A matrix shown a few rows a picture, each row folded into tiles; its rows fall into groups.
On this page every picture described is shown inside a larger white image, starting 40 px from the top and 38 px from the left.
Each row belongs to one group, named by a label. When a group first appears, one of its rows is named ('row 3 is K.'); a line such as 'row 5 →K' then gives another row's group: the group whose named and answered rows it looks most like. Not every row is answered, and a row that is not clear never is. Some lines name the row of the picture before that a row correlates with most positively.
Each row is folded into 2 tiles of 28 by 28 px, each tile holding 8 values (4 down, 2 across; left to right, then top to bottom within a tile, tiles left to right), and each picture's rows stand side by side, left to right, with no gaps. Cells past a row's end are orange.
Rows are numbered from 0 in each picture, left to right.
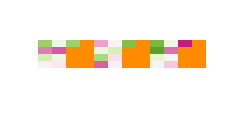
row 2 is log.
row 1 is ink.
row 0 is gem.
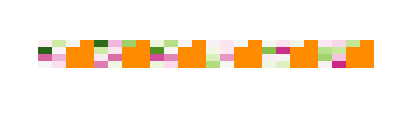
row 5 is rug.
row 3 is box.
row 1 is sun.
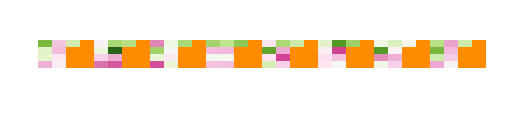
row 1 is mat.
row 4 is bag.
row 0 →sun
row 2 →ink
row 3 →gem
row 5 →gem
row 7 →sun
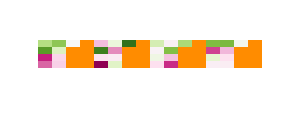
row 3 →gem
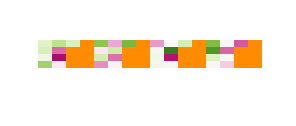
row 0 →bag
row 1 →sun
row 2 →mat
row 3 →log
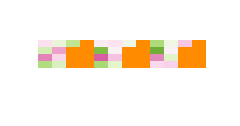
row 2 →log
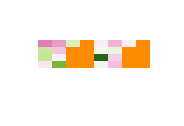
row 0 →ink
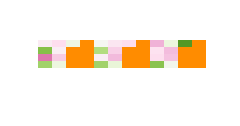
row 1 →box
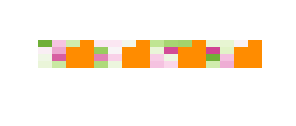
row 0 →sun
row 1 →box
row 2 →gem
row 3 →rug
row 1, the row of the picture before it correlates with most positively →0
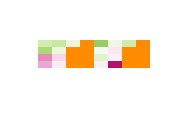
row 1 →rug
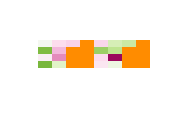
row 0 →box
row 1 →mat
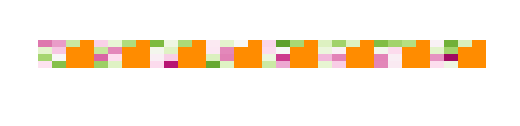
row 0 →ink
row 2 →rug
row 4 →bag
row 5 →bag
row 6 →gem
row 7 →mat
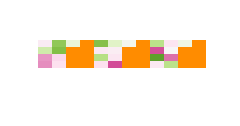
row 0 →mat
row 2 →sun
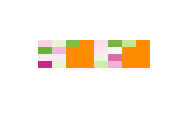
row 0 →ink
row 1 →bag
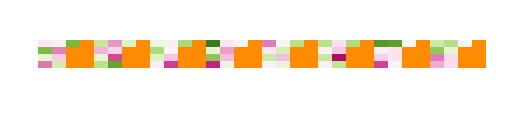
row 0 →ink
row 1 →sun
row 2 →rug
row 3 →sun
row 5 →sun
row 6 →gem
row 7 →mat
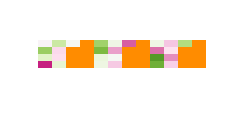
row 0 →ink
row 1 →log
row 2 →rug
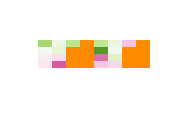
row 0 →rug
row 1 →log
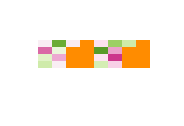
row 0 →bag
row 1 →bag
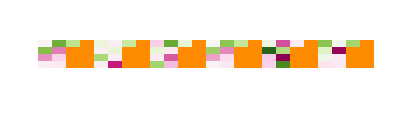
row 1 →rug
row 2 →bag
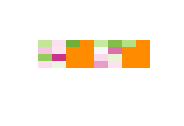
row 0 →sun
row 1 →gem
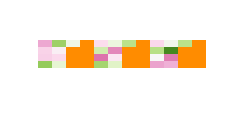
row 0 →bag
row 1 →box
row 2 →mat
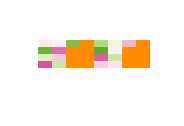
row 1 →log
